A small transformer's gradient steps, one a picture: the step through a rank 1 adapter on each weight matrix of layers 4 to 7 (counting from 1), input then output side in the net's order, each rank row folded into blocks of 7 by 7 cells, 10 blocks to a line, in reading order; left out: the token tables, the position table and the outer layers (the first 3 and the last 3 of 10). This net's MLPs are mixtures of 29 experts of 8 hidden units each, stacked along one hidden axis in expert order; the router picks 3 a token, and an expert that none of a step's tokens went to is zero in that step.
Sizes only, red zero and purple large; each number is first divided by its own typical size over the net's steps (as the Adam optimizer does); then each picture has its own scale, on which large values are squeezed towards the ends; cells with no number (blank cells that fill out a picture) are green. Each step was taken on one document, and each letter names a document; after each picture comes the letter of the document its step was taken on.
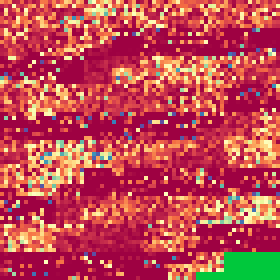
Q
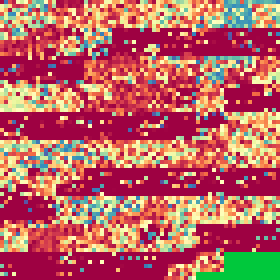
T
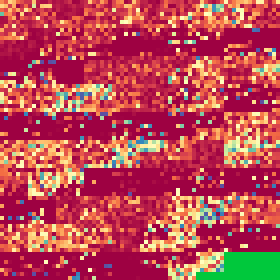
Q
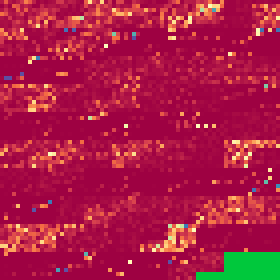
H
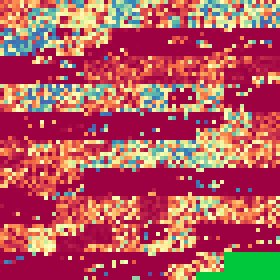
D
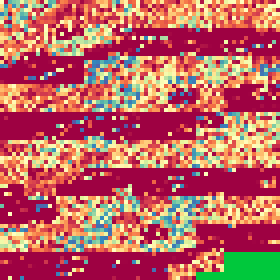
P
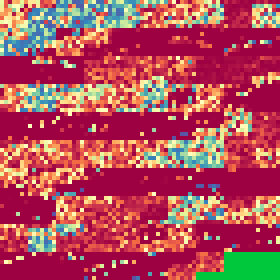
D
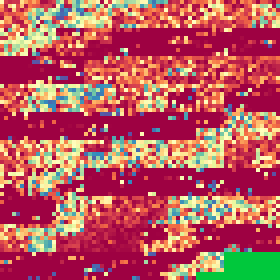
D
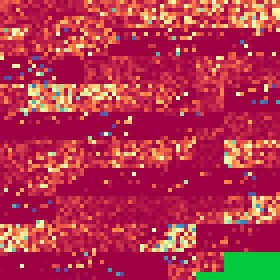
H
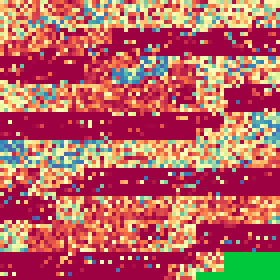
T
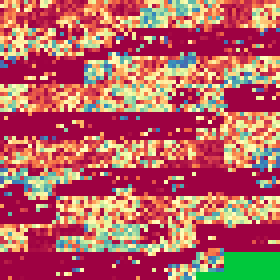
P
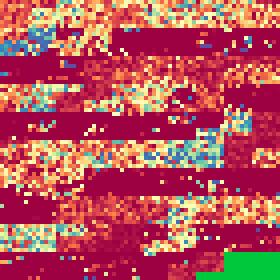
D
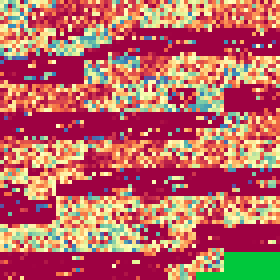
P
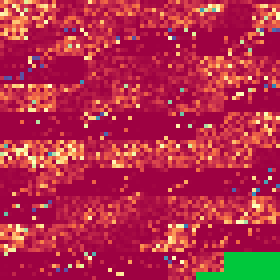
H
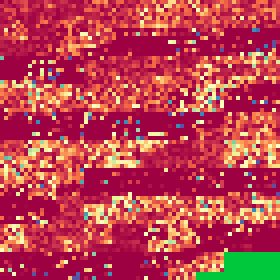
Q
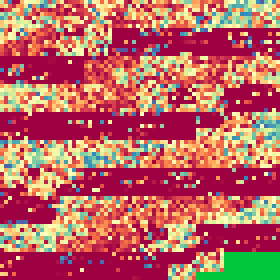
T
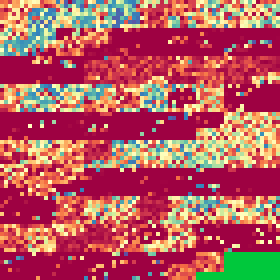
D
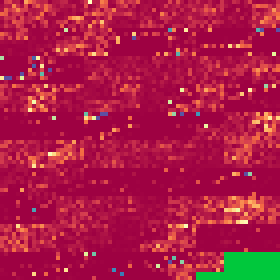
H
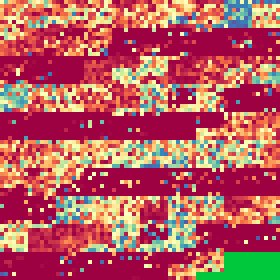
T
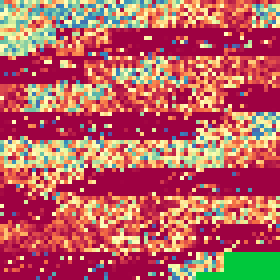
D
